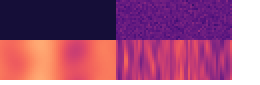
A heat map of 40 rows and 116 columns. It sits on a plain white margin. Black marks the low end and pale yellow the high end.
It is made of 2 by 2 panels. Panel 1,1: very low, flat. Panel 1,2: low, fine-grained, faint in contrast. Panel 2,1: high, smooth. Panel 2,2: middling, streaked downward.
